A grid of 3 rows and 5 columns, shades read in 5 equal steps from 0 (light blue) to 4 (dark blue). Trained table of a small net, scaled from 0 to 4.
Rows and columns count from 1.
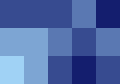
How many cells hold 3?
6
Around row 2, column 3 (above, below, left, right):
3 3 1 3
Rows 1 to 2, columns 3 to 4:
3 2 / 2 3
